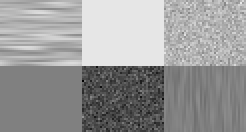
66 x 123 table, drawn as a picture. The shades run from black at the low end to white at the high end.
It is made of 2 by 3 panels. Panel 1,1: high, streaked across. Panel 1,2: very high, flat. Panel 1,3: high, fine-grained. Panel 2,1: middling, flat. Panel 2,2: low, fine-grained. Panel 2,3: middling, streaked downward, faint in contrast.
